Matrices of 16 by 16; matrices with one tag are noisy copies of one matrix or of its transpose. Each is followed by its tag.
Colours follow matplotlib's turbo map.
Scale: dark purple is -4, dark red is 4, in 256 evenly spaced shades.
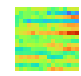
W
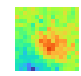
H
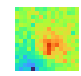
H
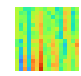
W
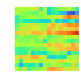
W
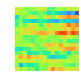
W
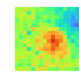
H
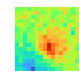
H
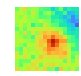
H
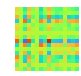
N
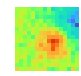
H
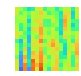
W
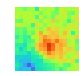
H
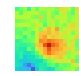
H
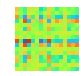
N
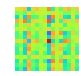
N
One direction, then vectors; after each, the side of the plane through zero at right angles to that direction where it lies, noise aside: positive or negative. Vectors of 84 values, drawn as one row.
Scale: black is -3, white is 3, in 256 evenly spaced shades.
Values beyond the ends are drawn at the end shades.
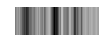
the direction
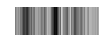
positive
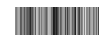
positive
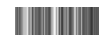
negative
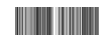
negative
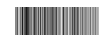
positive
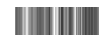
negative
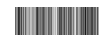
negative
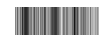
positive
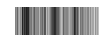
positive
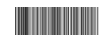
positive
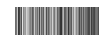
negative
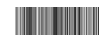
positive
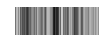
positive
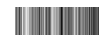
negative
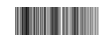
positive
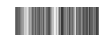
negative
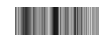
positive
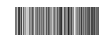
negative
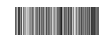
negative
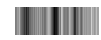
positive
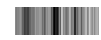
positive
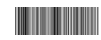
positive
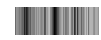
positive
